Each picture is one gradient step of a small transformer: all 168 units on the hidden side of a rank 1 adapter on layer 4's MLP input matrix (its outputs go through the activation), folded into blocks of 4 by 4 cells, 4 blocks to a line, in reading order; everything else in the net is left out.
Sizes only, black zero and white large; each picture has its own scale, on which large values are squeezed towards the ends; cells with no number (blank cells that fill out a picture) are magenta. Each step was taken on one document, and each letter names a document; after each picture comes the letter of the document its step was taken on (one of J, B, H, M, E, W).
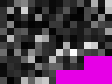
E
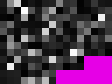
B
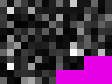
B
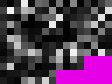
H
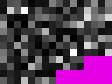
B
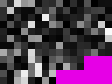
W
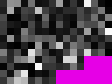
W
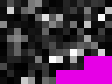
H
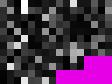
B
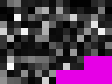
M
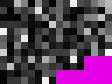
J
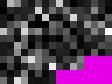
W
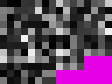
E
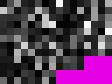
M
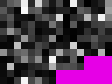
H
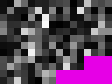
M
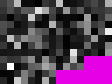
J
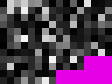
H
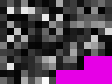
J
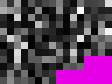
M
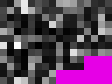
E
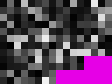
E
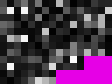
H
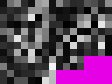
M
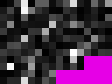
B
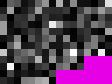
H
